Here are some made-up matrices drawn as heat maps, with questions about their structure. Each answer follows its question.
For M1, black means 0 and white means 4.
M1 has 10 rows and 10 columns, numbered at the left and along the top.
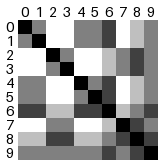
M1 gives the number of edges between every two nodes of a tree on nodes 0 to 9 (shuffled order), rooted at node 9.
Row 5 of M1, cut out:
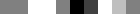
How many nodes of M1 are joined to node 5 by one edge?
1
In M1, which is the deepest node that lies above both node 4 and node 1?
6
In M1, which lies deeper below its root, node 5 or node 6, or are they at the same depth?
node 5
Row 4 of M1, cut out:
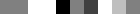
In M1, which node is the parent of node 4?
6
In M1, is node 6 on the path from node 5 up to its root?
yes
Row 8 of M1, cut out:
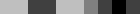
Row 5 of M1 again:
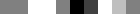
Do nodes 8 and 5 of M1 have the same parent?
no
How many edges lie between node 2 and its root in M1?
2
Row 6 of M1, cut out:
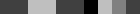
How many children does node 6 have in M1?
4
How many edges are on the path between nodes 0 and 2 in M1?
4
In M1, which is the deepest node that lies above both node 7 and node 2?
8
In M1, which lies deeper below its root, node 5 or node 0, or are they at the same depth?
the same depth
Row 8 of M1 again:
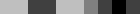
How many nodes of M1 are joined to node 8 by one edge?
4
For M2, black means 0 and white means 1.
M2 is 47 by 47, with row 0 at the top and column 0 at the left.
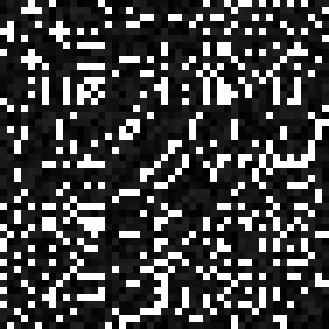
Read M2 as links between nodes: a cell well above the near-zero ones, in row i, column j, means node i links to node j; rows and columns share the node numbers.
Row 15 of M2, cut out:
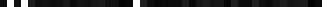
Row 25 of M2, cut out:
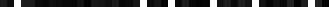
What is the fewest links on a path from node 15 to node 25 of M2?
5
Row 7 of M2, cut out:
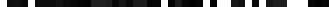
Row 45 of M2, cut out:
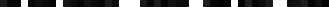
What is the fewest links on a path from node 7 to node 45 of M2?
3
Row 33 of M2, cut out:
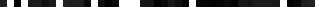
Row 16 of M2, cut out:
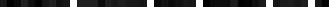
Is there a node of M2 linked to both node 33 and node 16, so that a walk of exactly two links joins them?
no
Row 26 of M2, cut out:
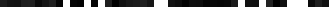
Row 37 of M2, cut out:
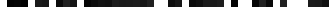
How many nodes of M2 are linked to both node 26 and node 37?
6
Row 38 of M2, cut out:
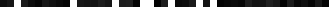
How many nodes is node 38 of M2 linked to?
8
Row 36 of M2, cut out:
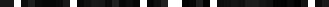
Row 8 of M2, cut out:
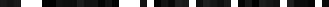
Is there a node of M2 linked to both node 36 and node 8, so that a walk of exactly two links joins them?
no
